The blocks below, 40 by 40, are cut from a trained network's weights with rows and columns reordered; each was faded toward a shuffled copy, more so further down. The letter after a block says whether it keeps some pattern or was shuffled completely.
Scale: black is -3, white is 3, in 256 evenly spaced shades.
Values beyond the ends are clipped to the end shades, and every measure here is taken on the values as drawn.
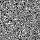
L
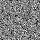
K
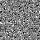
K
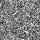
L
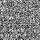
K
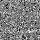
K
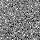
L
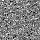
L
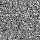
K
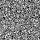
L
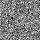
L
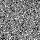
L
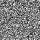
K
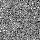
L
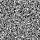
L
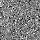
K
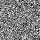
L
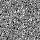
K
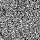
L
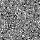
L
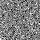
L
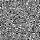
K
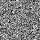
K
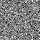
L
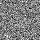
L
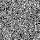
L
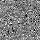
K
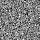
L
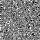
K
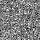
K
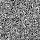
L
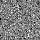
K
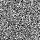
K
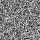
L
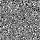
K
